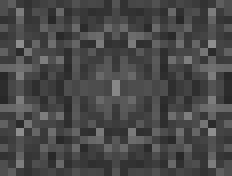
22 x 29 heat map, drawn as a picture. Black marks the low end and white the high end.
Calmest part: centre. Grain: fine. Mirror symmetry: left to right and top to bottom. Seam: none. Average level on the scale: 30%.
